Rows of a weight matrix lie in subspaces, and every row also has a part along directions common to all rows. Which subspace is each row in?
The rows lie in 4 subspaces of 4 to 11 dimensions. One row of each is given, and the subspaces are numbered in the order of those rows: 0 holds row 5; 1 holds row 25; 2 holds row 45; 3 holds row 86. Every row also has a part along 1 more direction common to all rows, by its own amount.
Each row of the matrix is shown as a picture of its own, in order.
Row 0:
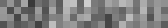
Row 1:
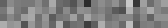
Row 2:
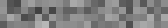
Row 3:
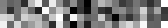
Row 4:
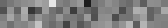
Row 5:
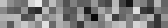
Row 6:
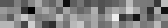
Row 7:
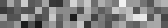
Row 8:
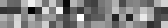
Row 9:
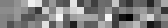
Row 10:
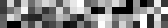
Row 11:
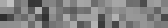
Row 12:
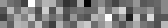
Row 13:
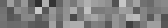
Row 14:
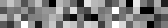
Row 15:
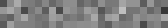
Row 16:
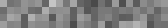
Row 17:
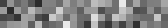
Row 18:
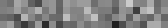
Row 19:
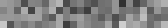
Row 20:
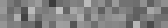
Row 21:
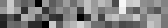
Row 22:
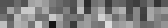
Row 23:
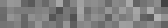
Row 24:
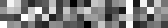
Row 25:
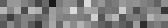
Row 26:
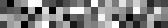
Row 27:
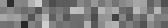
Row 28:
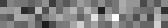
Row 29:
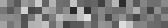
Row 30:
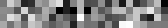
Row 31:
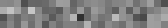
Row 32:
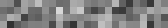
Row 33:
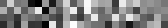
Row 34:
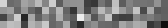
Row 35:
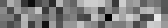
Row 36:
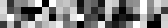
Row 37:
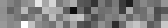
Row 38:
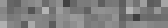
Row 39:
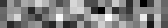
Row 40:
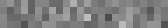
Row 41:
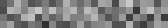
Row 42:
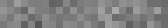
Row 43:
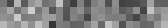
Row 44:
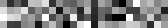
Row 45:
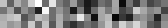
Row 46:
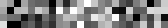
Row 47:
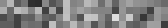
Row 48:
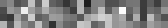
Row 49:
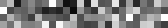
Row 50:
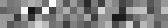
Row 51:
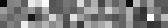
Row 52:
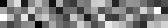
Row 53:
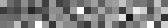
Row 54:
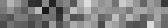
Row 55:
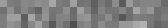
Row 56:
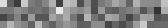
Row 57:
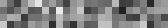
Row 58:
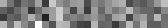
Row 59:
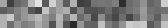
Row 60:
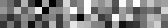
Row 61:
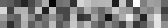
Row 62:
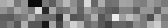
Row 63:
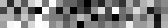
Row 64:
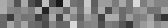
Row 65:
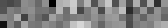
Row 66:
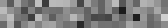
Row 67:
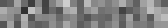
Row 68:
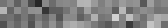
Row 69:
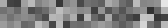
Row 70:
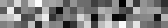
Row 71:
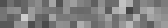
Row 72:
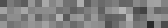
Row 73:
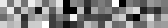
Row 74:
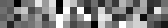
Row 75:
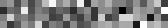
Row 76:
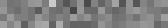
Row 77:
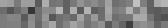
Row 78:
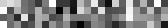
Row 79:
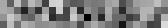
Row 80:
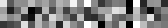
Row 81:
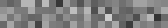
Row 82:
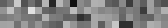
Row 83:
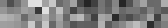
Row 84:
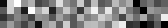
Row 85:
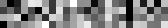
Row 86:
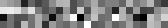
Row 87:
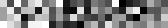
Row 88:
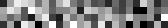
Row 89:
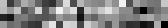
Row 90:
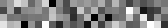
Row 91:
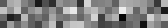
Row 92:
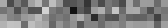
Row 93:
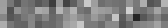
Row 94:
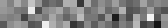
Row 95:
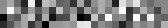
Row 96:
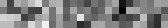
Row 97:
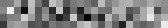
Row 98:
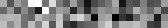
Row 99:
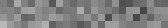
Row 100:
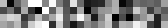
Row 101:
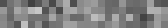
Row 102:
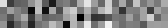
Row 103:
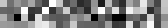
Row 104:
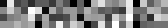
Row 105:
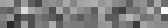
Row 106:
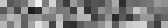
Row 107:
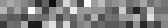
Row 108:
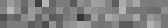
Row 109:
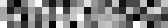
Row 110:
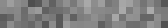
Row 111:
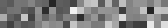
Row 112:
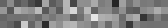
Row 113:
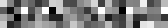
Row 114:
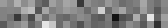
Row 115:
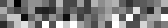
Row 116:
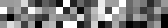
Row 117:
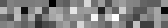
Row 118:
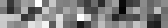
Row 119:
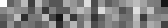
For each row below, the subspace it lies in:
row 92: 1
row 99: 3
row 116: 2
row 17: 2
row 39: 1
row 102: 2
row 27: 2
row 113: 1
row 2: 0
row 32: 1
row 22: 3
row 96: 3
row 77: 3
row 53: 2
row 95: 3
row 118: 3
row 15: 1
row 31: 3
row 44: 2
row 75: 1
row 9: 1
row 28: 1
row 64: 2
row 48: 3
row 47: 3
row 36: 3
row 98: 2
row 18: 0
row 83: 2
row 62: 2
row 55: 2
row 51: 2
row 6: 1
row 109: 1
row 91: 1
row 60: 2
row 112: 3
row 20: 1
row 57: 1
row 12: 3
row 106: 2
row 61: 2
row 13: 3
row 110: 2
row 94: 1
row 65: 0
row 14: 0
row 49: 0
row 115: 0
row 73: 3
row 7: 3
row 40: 3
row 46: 1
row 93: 1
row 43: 3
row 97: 3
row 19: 2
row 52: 2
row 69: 2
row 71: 3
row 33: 3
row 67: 3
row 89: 2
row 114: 1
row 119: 2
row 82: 3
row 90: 3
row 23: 2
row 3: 2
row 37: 2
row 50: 1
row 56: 2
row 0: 3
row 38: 1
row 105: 1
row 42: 2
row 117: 1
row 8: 3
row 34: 2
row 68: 0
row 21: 3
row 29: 3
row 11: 2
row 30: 2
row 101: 3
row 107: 1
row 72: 2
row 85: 0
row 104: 0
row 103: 1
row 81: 2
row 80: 0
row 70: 2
